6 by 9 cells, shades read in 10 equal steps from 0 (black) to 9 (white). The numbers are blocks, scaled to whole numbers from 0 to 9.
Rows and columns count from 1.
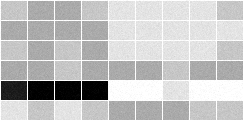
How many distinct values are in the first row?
3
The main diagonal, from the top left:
7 6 7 6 9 6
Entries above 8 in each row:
0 0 0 0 4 0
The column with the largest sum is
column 8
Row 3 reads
7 6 7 6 8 8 8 8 7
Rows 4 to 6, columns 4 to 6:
6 6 6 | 0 9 9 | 7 6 6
